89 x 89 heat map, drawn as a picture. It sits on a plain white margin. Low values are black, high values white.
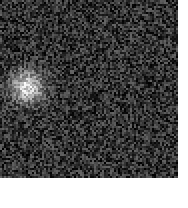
No row or column stands out. Overall the values sit about 20% of the way up the scale. The middle left is the ninth with the highest average. No overall slope runs across the table. No regular stripes run through it. A single bump stands in the middle left.
